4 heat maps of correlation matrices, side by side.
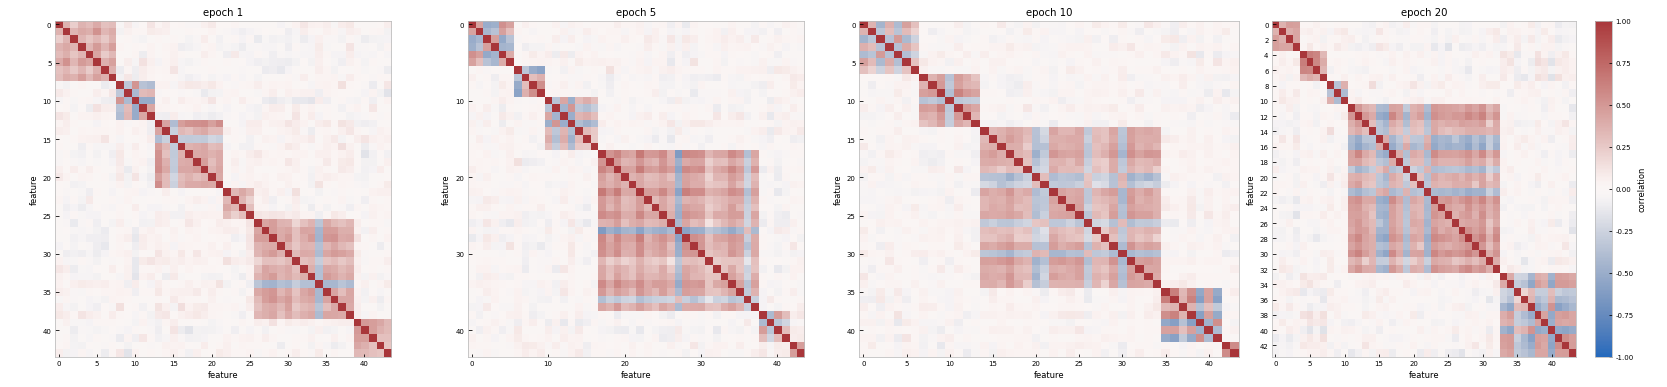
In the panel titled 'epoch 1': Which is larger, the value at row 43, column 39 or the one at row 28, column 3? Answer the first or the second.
the first
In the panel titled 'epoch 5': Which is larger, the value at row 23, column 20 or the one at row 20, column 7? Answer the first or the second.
the first
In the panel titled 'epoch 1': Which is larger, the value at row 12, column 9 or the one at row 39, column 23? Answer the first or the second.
the first
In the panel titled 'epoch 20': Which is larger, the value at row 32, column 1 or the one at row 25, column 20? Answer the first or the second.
the second
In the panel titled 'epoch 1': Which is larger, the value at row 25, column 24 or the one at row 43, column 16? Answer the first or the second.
the first
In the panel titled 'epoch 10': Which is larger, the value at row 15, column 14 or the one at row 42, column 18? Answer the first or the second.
the first
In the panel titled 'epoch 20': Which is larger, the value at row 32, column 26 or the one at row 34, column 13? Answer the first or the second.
the first
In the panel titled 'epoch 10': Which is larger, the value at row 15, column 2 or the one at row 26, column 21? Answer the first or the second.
the second
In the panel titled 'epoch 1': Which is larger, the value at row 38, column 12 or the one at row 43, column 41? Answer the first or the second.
the second
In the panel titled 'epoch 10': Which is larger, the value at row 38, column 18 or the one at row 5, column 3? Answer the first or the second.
the second
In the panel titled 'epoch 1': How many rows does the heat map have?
44
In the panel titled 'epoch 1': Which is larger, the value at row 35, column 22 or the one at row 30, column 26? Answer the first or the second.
the second
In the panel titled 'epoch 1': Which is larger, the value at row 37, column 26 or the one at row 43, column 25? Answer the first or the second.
the first
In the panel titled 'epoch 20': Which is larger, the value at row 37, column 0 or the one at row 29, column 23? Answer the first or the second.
the second
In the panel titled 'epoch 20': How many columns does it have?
44
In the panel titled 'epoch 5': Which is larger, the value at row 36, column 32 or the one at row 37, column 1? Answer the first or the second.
the second
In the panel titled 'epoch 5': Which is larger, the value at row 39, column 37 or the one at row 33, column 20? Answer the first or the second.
the second
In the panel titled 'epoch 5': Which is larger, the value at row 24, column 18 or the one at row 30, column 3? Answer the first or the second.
the first
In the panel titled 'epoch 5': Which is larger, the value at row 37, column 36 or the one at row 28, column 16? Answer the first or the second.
the second
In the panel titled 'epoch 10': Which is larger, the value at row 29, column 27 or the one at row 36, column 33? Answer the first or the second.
the first
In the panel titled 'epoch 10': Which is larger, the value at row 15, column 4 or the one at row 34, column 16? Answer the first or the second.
the second
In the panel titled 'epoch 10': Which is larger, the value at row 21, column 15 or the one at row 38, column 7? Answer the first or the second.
the second
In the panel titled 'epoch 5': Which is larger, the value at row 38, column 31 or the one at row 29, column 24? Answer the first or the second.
the second
